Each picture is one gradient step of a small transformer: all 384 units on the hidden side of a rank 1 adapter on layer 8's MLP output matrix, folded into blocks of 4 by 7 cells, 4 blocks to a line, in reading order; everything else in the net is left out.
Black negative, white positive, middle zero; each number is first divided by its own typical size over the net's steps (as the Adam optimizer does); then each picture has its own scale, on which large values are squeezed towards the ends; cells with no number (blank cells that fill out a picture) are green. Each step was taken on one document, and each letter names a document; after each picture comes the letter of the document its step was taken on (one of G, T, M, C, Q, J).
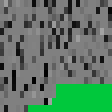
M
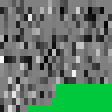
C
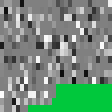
C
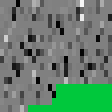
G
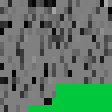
M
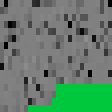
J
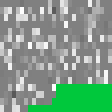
C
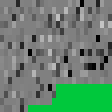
G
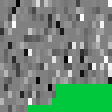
G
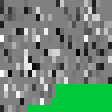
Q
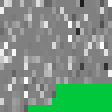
J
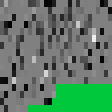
M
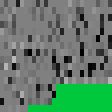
G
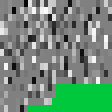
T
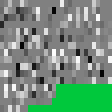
Q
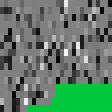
C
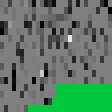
M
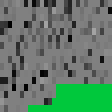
M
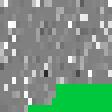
J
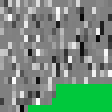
G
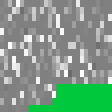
G
